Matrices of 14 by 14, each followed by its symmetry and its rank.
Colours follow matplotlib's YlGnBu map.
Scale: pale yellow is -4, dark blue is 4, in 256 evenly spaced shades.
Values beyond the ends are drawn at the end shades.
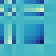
symmetric, rank one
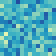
neither, full rank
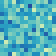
neither, full rank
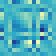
antisymmetric, rank two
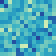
symmetric, full rank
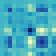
symmetric, rank two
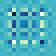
symmetric, rank one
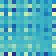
antisymmetric, rank two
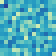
symmetric, full rank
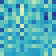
neither, rank three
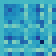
symmetric, rank two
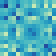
symmetric, rank two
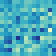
neither, rank three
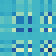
symmetric, rank one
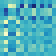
antisymmetric, rank two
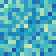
symmetric, full rank
